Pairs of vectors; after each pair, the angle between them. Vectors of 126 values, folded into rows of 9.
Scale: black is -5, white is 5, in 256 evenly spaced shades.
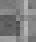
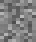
orthogonal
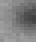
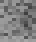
partly aligned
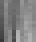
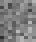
partly aligned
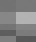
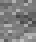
partly opposed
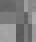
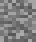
orthogonal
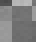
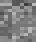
partly opposed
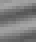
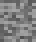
orthogonal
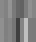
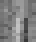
nearly opposite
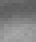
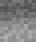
nearly parallel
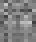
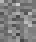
partly aligned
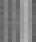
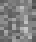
partly aligned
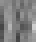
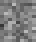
partly aligned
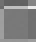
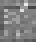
partly opposed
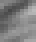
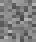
orthogonal
